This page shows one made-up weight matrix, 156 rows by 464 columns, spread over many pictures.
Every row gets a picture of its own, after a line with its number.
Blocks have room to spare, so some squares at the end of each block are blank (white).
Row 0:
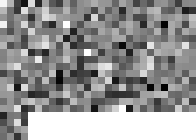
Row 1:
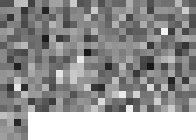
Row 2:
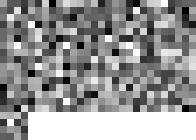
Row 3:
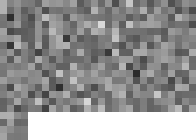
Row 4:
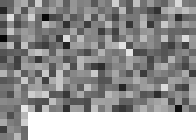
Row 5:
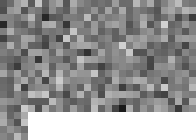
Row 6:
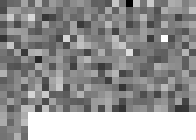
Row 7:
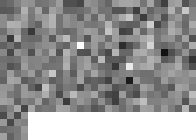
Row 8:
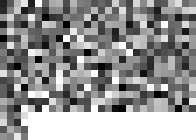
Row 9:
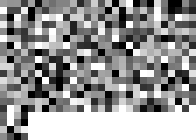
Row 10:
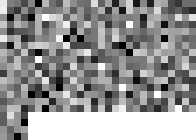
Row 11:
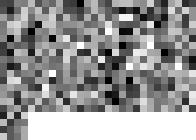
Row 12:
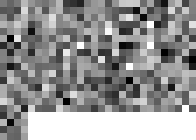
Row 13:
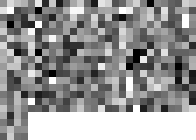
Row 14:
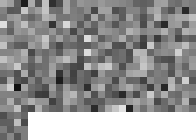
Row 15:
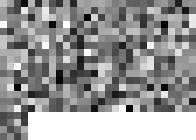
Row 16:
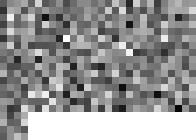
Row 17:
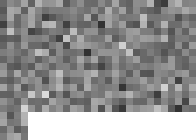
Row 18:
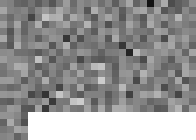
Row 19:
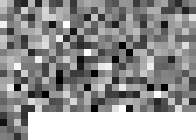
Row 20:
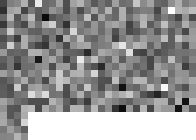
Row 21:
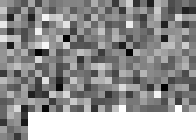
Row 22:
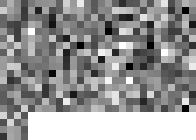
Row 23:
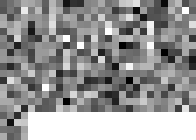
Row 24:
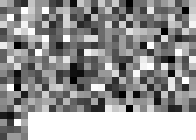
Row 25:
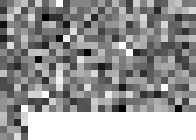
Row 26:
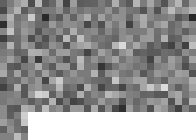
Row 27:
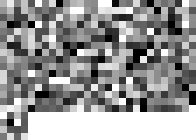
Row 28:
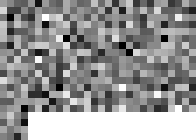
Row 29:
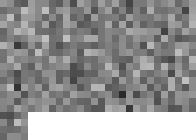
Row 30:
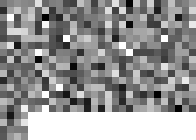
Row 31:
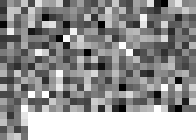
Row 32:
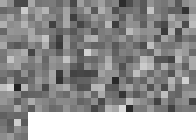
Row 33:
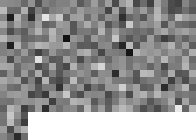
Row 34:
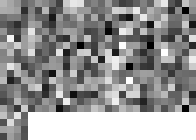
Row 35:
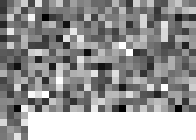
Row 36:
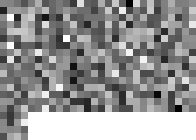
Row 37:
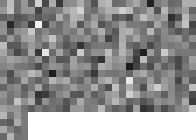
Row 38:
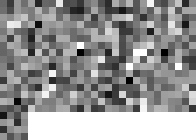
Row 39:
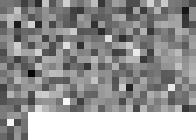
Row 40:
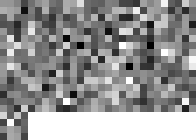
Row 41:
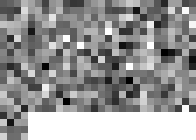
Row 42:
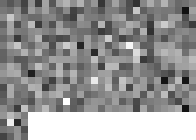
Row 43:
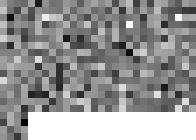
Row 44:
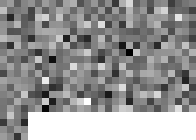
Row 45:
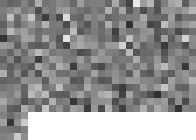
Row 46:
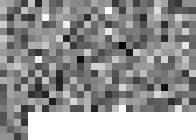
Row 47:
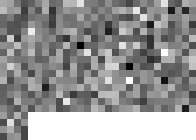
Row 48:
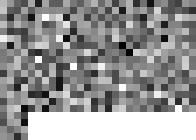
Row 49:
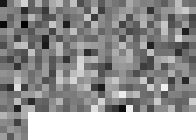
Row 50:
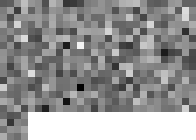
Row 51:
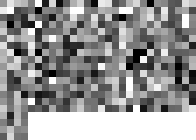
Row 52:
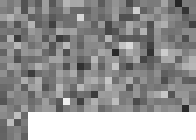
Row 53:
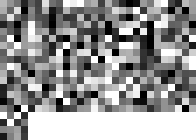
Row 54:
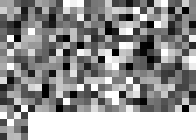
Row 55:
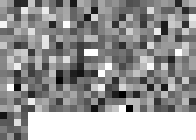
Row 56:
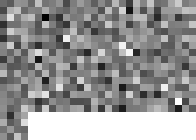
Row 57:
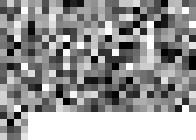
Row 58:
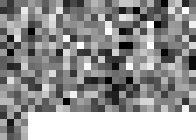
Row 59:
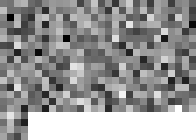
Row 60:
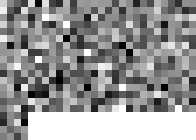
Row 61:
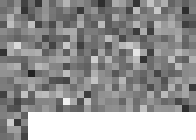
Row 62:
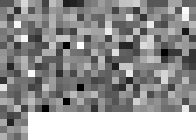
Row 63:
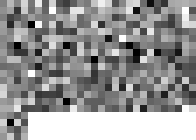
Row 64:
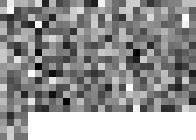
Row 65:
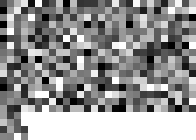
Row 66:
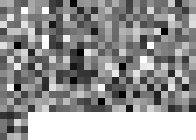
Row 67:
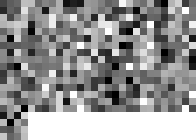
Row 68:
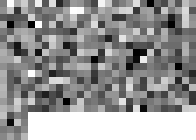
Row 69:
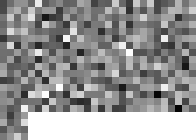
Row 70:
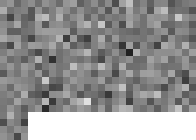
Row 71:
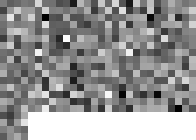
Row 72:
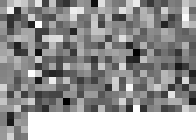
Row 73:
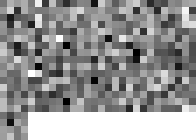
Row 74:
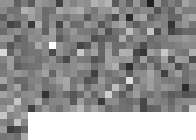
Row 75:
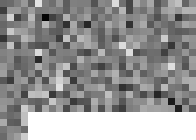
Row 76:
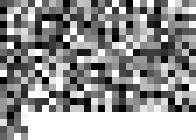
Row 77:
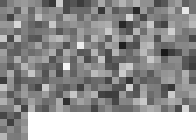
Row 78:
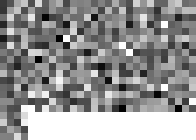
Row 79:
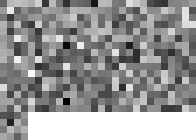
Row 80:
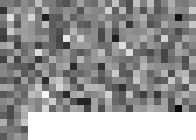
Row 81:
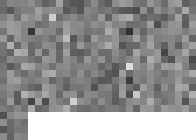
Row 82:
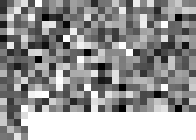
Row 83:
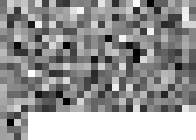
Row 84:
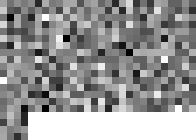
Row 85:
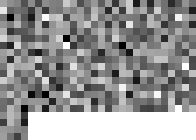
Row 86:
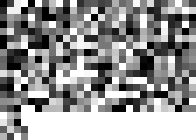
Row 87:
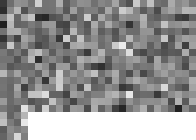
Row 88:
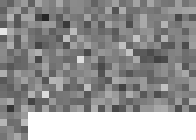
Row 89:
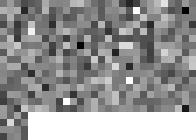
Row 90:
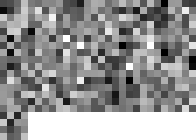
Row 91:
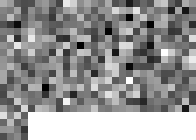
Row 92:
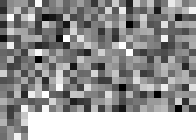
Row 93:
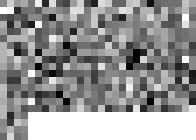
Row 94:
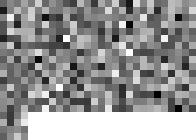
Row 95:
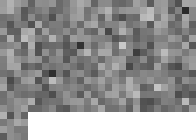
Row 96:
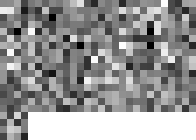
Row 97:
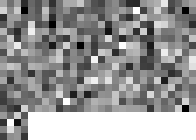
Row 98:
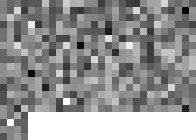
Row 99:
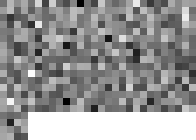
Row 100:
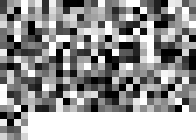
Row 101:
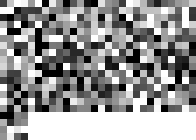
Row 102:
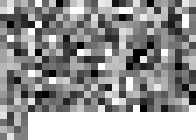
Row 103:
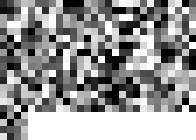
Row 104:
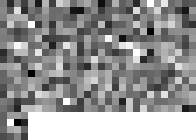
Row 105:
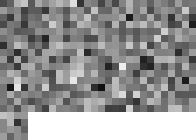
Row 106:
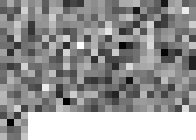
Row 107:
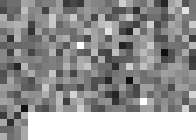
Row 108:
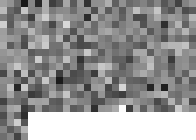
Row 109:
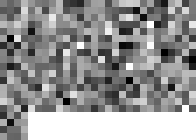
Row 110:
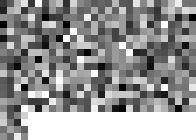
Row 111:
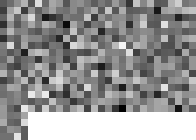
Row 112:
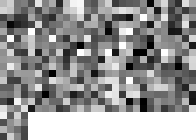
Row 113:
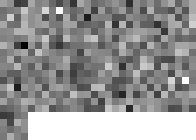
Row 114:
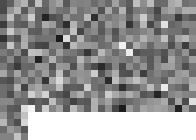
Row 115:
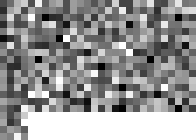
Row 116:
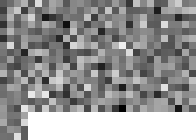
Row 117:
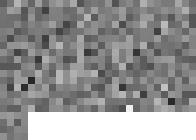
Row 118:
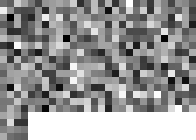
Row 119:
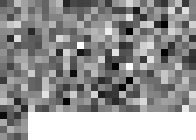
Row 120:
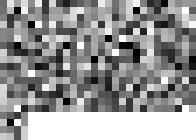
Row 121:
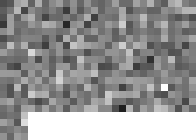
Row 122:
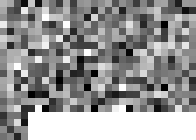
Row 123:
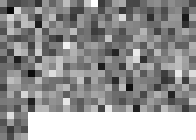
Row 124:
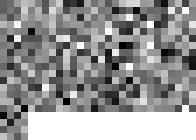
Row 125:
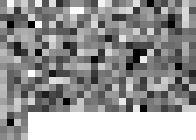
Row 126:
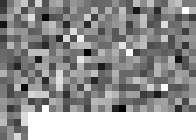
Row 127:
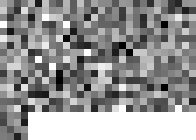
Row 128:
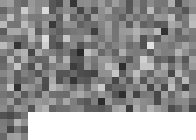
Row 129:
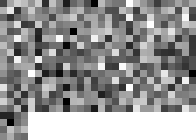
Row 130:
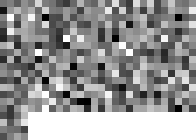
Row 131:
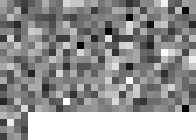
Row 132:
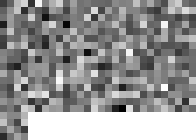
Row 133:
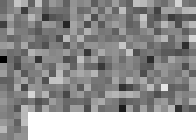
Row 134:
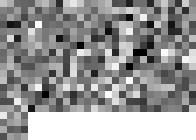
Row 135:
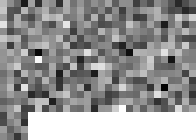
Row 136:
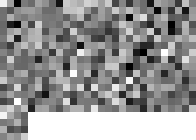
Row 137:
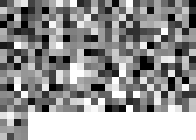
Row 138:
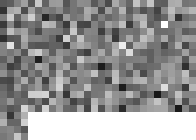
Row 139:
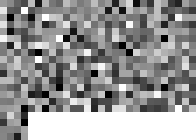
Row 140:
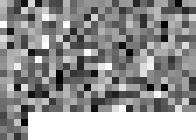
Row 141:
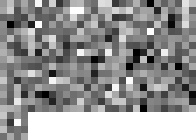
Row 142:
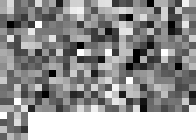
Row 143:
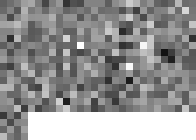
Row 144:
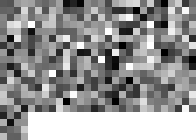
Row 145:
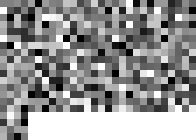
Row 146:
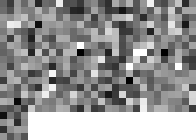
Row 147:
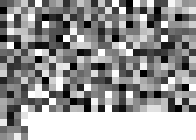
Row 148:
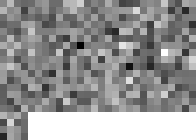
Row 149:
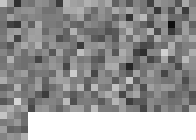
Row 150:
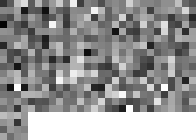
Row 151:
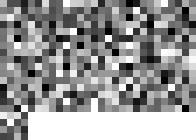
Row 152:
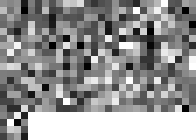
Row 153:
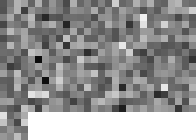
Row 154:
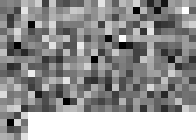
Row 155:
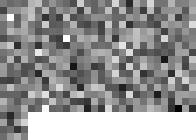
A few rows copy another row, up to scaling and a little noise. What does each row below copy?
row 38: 146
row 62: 50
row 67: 107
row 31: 17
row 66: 128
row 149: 136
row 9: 33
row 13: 51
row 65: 26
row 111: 116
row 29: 24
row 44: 70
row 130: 80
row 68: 125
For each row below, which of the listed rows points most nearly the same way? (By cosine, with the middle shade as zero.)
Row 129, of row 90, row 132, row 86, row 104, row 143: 143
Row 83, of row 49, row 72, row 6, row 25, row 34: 72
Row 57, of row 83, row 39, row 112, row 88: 83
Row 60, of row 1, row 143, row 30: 143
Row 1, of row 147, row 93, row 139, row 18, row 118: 118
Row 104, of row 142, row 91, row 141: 91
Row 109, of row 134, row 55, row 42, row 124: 124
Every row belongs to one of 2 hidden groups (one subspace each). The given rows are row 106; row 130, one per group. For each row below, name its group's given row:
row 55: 130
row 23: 106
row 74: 106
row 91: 106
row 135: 130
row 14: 130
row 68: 106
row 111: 130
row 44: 130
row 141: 106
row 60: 130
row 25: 130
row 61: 106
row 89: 106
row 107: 106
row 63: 106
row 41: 106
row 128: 130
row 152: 106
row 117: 130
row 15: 130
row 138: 130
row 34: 106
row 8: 130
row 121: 130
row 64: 106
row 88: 130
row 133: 130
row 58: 106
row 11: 106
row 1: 130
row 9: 130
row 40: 106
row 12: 106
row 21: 130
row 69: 130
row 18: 130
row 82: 130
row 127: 130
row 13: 106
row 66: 130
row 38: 106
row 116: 130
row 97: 106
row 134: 106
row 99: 106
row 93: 106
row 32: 130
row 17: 130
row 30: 130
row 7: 106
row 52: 106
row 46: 130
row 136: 106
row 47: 106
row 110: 130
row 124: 106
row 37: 106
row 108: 130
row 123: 106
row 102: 106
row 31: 130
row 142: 106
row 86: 130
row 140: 130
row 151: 106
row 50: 106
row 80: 130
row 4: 130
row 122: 130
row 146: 106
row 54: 106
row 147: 130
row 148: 106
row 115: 130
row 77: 106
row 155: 130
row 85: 130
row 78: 130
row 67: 106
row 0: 130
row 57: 106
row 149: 106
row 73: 106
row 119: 106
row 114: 130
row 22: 106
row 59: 130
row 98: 106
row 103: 106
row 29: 130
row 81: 106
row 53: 106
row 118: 130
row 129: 106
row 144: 106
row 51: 106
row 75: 130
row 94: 130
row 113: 130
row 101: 106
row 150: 130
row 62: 106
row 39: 106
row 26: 130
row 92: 130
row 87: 130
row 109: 106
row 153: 130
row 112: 106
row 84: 130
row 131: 106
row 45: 130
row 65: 130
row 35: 130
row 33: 130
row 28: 130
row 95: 106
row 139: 130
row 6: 130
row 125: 106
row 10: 130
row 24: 130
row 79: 106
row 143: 106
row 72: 106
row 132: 130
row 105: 130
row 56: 130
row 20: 130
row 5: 130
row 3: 130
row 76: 130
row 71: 130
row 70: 130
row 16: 130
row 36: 130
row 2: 106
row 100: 106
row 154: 106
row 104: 106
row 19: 130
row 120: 106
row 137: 130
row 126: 130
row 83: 106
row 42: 106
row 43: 130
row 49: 130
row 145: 130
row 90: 106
